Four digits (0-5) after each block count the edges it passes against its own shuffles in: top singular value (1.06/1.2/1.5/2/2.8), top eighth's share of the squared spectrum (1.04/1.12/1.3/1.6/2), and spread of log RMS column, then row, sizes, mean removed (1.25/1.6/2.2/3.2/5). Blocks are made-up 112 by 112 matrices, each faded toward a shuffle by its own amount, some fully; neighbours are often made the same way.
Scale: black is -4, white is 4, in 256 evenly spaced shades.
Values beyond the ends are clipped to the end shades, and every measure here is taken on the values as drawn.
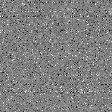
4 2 0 2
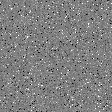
1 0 0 0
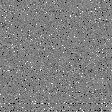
3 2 0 1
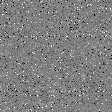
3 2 0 1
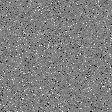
0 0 0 0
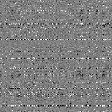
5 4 2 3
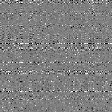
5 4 2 4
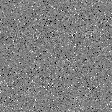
0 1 0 1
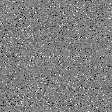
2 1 0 2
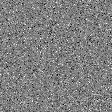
0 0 0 0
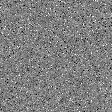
2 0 0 0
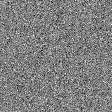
0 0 0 0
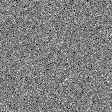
0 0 0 0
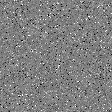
2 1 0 0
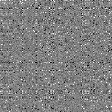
5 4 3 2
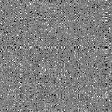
4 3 2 2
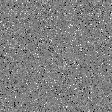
3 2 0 0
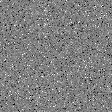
3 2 0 0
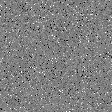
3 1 0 0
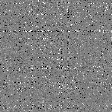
2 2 2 3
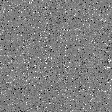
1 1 1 1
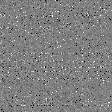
2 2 1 2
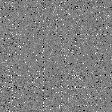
2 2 2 2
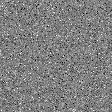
1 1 0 0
